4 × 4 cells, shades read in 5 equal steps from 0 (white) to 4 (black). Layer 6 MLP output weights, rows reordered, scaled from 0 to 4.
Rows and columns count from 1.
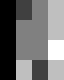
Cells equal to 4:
4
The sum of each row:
10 9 8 9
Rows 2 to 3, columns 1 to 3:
4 2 2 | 4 2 2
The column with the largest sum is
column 1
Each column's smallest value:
4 1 2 0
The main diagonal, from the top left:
4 2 2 1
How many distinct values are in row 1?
4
